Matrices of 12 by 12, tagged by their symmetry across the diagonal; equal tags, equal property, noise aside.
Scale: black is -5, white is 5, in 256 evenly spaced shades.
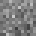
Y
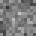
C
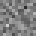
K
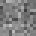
K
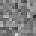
K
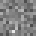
Y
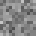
C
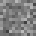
Y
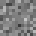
K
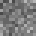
C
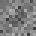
C
